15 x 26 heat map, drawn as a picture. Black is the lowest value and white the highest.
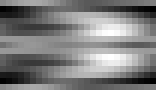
Grain: streaks across. Mirror symmetry: top to bottom. Average level on the scale: 50%.
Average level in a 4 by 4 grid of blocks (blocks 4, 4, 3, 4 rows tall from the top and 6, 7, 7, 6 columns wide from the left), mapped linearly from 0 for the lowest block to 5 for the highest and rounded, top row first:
0220
1243
1254
0220
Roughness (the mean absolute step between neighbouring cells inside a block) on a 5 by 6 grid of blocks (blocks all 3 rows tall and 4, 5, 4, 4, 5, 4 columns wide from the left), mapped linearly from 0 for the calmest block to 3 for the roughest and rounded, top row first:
321233 | 012111 | 101122 | 012111 | 321233
